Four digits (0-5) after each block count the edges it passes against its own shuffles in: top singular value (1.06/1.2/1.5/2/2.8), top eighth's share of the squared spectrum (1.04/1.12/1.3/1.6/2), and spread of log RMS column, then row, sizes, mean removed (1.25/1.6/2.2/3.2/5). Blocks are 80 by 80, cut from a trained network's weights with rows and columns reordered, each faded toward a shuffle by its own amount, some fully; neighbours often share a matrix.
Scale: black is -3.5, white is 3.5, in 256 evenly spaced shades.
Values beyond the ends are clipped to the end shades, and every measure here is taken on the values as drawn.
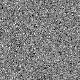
2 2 1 0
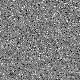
0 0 0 0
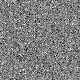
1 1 0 0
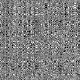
3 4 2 3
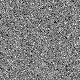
0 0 0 0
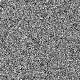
1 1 0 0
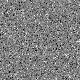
0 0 0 0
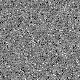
0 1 0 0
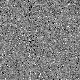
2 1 1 0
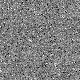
0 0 0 0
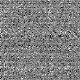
3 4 3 2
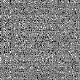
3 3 3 1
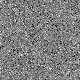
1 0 0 0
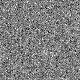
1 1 0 0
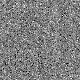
1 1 0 0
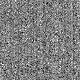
2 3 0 1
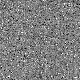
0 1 0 0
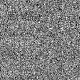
3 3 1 1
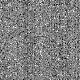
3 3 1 2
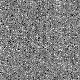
1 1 0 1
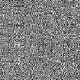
3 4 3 2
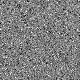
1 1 0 0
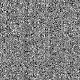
2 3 1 2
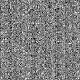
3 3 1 2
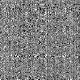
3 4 1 3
